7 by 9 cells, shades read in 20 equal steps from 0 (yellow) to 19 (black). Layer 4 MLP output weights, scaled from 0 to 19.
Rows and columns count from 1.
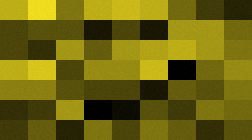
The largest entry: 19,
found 2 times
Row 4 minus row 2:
-9 -10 1 -10 -6 -14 13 4 -3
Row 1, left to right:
4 0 9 4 3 4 10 14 16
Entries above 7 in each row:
4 7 4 3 9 8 9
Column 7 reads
10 6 4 19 11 14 11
